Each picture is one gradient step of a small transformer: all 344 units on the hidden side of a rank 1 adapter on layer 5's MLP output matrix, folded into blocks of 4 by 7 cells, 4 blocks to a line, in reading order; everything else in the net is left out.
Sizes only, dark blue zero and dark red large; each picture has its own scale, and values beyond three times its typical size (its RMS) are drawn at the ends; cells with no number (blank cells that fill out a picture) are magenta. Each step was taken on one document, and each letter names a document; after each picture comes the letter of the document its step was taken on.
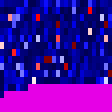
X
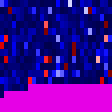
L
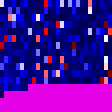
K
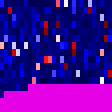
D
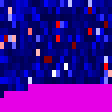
K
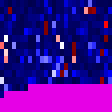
L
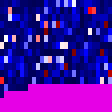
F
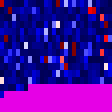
F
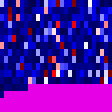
K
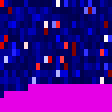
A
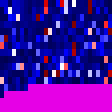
X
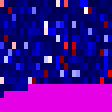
A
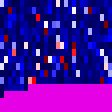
F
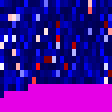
X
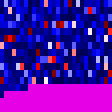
K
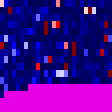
L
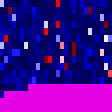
F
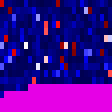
F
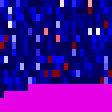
K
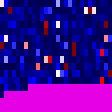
A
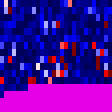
A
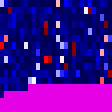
L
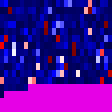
L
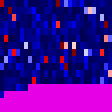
F
